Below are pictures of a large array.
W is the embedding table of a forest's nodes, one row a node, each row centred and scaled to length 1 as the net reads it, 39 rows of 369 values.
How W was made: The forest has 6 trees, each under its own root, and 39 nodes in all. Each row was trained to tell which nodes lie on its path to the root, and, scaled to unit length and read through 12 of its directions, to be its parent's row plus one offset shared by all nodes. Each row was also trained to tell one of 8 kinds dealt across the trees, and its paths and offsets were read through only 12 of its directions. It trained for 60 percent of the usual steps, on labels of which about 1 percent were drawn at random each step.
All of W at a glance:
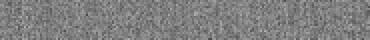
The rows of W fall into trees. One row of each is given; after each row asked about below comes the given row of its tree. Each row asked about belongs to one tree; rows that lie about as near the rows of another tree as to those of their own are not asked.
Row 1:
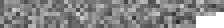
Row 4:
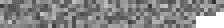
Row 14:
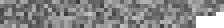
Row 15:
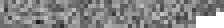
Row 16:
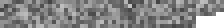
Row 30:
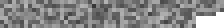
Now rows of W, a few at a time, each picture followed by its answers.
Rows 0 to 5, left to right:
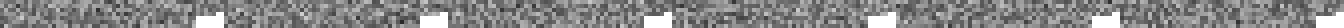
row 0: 1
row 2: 15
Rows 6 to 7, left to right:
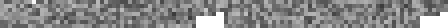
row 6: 1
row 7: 15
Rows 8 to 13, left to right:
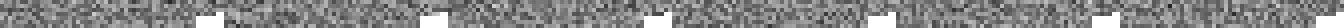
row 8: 16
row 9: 1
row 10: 4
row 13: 15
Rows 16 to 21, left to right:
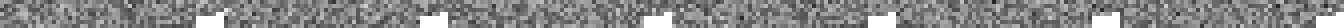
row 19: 16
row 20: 15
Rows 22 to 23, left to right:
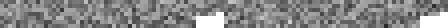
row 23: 15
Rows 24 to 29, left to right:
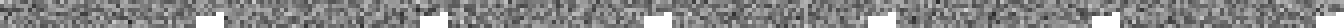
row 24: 16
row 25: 1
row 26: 15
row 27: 4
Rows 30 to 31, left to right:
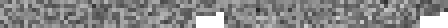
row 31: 15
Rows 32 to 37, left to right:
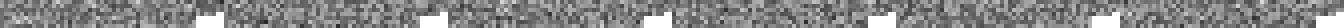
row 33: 14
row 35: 1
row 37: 1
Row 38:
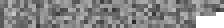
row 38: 1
